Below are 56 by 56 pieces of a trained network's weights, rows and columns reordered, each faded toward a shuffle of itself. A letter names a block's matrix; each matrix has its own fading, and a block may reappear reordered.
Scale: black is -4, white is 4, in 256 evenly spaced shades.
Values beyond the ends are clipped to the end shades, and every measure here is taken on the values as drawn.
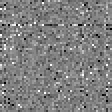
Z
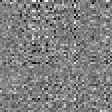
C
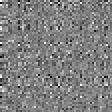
C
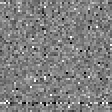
Z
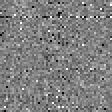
Z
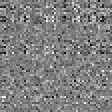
C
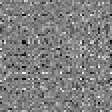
C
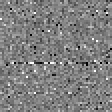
Z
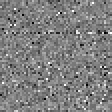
Z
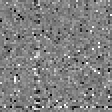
Z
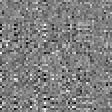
C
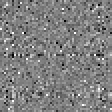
Z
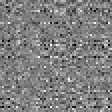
C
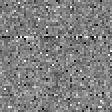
Z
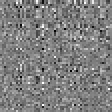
C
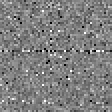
Z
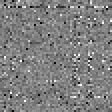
Z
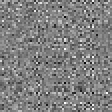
C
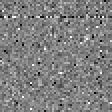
Z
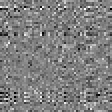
C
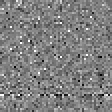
Z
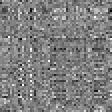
C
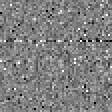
Z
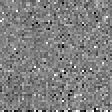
Z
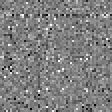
Z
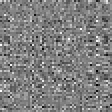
C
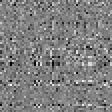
C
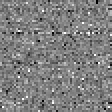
Z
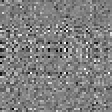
C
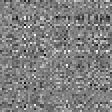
C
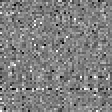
Z
